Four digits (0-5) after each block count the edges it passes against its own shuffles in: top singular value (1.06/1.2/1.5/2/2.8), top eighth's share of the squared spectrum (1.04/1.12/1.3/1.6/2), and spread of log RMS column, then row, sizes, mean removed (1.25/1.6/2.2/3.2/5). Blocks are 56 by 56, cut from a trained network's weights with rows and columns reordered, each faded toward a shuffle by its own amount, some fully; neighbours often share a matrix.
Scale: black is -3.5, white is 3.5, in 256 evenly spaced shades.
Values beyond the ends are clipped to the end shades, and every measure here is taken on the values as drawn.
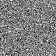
0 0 0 0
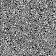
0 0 0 0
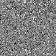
2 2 1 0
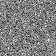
0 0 0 0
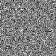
2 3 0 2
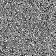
0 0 0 0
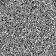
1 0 0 0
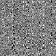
3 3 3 1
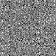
3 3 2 1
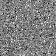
0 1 0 0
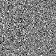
2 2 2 0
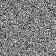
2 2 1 0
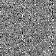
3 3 2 1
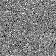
1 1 0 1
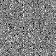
2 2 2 0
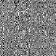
3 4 3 0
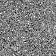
1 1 0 0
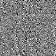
3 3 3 1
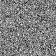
1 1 0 0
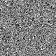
0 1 0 0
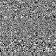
2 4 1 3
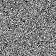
1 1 0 0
